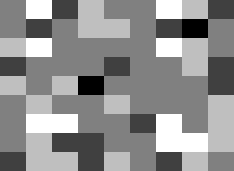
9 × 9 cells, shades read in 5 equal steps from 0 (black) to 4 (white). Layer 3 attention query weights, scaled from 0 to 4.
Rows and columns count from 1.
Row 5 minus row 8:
1 -1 2 -1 0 0 -2 -2 -2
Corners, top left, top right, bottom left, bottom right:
2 1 1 2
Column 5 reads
2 3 2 1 2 3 2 2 3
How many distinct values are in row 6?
2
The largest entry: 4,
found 9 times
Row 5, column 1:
3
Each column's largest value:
3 4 4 3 3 2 4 4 3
